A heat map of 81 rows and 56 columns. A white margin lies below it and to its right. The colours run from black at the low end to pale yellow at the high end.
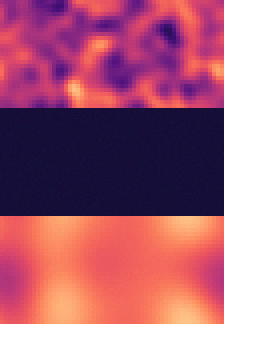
It is made of 3 by 1 panels. Panel 1,1: middling, blotchy, strong in contrast. Panel 2,1: very low, flat. Panel 3,1: high, smooth.
